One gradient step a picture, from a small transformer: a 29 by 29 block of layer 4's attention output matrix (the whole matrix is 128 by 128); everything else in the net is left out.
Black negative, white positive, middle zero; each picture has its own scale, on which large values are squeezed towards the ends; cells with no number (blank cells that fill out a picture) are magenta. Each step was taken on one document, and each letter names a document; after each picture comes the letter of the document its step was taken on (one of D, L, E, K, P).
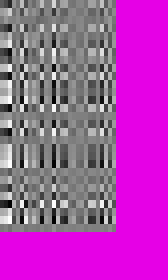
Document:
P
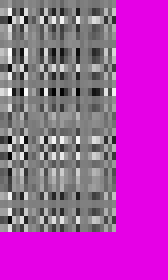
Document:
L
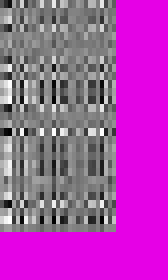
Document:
P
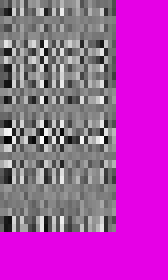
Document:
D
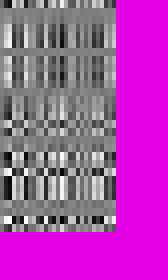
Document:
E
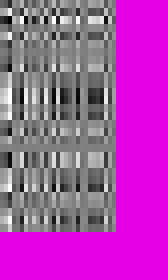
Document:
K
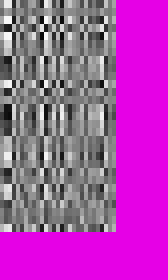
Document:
D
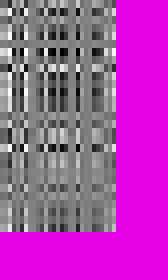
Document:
L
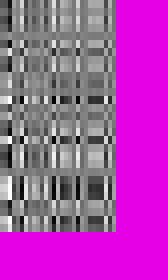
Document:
K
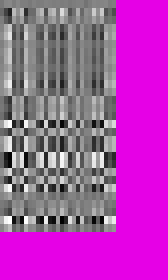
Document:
E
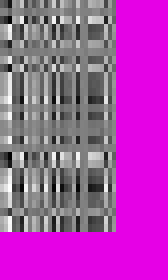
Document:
K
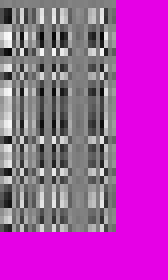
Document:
P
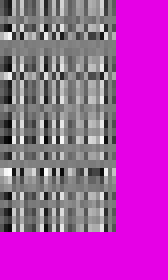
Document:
D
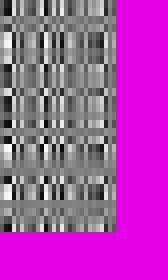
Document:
D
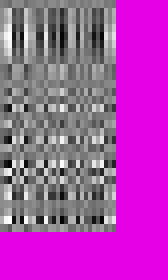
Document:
E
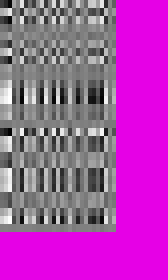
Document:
K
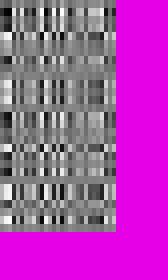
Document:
D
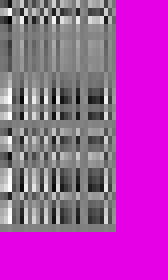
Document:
K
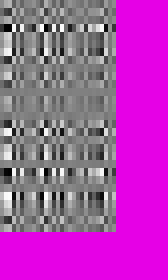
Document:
D
